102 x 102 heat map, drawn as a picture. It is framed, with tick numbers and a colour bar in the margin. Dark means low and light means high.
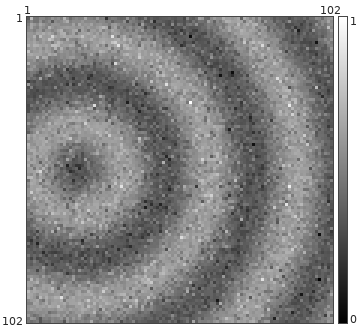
No single row or column stands out from its neighbours. The middle left is the ninth with the highest average. On average the colour sits 50% of the way up the scale. Concentric rings centre on the middle left. No overall slope runs across the table.
